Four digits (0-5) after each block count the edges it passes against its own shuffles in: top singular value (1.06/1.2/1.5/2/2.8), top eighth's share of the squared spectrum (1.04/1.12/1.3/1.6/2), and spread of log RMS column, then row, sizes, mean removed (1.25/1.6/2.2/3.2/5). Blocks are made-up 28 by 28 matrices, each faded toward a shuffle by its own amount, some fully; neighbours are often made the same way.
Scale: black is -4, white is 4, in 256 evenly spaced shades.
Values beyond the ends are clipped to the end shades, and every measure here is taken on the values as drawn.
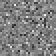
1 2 0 0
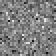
0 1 0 0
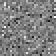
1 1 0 0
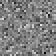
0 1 0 0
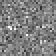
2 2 0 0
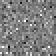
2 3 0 1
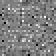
3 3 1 1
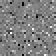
2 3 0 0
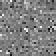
3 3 1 1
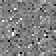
1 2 1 0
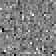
0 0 0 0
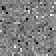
0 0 0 0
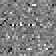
2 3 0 2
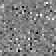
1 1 0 1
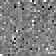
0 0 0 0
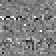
2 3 0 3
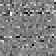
2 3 0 3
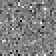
0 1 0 1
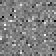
1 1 0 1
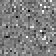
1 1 0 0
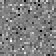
0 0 0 0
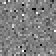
0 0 0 0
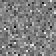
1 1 0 0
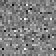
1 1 0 2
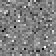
1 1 0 0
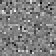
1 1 0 1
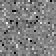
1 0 0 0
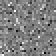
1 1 0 0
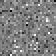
1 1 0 0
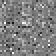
3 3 1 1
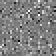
2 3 1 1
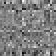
4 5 2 2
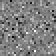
0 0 0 0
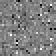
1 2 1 0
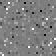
0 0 0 0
